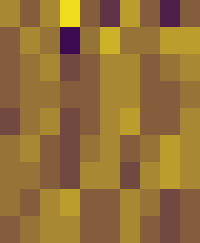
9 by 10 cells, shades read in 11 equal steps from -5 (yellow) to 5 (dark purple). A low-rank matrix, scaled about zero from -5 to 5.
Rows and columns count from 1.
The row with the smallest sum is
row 2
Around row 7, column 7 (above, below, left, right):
1 -1 -1 -1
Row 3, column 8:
1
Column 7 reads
-2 0 -1 -1 -2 1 2 -1 -1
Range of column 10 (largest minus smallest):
3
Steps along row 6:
down up up down down up down down up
